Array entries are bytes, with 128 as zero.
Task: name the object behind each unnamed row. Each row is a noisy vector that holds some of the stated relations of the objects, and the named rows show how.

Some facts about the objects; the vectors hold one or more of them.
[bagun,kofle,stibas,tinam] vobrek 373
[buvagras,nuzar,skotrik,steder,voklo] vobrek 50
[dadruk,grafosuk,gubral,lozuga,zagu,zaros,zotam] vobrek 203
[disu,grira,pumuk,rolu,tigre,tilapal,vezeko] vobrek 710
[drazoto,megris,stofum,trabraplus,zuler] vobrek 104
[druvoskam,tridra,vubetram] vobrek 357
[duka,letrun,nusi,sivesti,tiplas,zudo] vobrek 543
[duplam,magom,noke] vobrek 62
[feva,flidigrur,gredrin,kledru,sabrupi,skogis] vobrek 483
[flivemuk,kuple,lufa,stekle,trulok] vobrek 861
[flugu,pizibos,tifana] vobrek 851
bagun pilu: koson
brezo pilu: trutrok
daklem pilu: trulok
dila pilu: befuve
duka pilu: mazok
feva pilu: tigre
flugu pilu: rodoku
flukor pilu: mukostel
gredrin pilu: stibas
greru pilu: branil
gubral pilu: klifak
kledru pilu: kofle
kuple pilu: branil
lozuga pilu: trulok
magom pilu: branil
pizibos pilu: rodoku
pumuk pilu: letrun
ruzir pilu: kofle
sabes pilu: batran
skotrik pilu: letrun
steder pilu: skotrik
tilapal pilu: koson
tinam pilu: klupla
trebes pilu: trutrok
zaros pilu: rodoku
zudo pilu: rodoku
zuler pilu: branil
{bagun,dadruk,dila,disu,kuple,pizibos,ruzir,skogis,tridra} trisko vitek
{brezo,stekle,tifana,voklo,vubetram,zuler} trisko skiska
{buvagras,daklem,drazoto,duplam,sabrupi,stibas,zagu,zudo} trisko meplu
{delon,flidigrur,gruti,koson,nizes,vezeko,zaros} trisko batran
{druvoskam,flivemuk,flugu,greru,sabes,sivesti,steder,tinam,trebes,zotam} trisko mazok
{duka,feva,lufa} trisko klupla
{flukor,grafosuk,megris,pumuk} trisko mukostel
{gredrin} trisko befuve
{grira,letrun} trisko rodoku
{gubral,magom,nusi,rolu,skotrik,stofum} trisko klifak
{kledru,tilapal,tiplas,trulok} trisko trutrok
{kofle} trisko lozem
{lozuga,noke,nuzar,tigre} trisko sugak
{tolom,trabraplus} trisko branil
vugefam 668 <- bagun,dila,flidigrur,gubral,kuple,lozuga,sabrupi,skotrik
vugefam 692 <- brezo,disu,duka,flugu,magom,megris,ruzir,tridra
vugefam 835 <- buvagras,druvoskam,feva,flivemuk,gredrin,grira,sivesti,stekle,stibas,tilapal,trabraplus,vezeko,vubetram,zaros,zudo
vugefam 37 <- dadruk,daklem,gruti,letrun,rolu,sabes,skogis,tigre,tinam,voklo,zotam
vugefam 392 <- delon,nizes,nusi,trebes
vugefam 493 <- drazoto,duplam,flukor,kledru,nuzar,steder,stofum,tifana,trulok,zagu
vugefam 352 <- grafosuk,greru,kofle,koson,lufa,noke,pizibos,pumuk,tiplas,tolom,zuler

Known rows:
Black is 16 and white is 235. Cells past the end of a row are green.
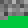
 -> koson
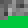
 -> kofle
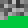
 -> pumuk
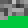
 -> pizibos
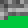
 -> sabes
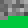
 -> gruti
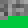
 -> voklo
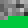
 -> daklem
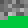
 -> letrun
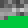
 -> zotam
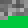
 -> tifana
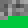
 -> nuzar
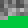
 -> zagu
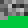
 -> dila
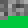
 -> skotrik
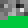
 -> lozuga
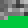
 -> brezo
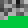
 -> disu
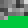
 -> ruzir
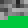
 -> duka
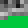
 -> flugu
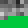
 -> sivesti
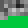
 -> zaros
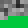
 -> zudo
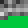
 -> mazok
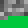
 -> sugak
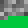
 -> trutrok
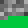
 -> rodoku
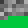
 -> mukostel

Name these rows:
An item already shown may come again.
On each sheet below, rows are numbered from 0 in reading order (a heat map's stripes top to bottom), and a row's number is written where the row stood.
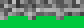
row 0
pumuk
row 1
sabes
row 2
greru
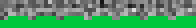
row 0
stibas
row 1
greru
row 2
tinam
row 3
tilapal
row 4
gubral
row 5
trulok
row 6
dadruk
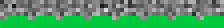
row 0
befuve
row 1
nusi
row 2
nusi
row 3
lozuga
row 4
pumuk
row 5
noke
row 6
daklem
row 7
megris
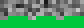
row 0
bagun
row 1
disu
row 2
skogis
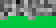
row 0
tigre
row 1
zuler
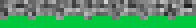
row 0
bagun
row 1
buvagras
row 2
kledru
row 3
steder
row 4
lufa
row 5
daklem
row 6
kuple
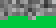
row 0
noke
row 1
tridra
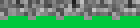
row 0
trabraplus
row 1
grafosuk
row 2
feva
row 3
flukor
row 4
magom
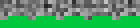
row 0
tiplas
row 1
gredrin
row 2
rolu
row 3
trebes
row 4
rolu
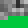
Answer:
magom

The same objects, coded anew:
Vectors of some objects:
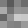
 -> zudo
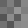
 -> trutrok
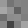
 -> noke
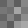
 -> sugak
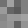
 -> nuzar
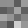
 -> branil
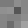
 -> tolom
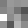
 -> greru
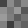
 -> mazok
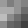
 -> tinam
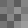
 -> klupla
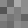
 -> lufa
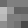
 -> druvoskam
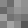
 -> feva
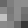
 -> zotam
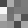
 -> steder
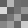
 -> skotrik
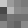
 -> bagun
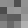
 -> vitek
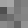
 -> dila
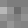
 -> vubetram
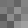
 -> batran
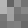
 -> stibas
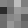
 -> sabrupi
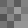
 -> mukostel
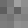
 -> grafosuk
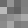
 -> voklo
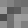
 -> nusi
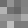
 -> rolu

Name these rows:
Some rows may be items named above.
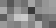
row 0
zudo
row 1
skogis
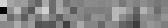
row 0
kuple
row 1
flugu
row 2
noke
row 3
flukor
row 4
tinam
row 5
vubetram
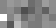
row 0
greru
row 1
grafosuk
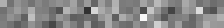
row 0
tifana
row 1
sabes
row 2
megris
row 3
pizibos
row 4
duplam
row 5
zuler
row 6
kledru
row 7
buvagras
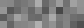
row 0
duka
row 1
disu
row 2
trulok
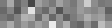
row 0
disu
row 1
pumuk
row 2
dadruk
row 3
magom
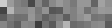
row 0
bagun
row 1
mazok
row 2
dadruk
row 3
stekle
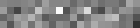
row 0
tiplas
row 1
trabraplus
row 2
letrun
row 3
buvagras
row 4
flivemuk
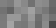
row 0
zagu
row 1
trebes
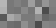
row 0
duplam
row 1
kofle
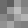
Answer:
zaros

